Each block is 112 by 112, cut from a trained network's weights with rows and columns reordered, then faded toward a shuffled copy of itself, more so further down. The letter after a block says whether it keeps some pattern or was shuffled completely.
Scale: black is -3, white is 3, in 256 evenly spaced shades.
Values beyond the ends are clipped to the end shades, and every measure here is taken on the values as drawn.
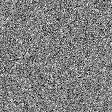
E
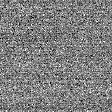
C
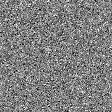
E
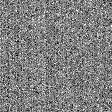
C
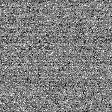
C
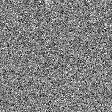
C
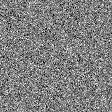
E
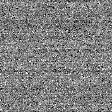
C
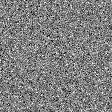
E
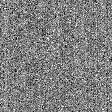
C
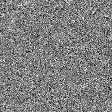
C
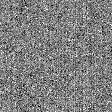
C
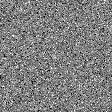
E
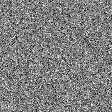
E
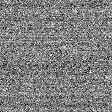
C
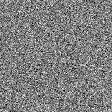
C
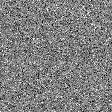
E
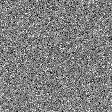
E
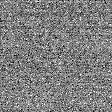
C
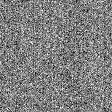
C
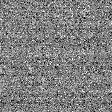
C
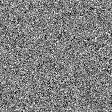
E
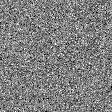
E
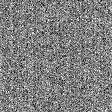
C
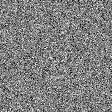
E
